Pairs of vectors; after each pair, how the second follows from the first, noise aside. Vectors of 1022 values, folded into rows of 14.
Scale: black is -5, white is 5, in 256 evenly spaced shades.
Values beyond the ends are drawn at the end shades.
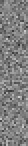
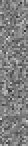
sign-scrambled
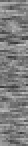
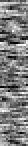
scaled up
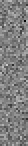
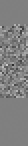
partly zeroed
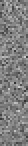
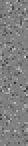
partly zeroed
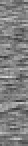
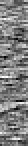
scaled up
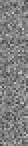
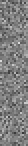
wrapped around
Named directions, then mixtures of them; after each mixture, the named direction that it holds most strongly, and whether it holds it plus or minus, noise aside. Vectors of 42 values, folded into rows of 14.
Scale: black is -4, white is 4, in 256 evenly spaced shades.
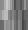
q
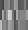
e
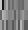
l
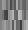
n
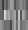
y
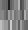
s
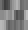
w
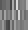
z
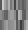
n, plus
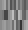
n, plus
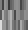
s, plus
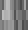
q, plus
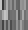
l, plus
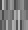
l, minus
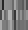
e, plus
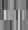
y, plus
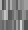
n, minus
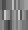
z, plus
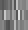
z, plus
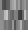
n, minus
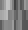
q, plus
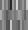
z, plus
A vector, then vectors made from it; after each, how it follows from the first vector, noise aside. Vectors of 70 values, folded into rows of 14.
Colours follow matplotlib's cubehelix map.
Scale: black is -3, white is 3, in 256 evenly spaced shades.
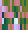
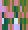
copied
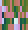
copied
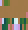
partly zeroed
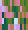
copied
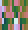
copied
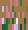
partly zeroed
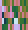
copied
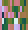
copied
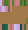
partly zeroed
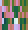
copied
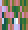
copied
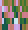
copied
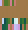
partly zeroed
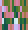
copied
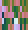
copied
